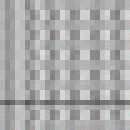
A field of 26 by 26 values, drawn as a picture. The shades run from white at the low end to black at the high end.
Seam: vertical, 20% of the way across, the left part calmer. Slope: none. Stripes: upright, repeating 6 times. Odd lines: row 21.
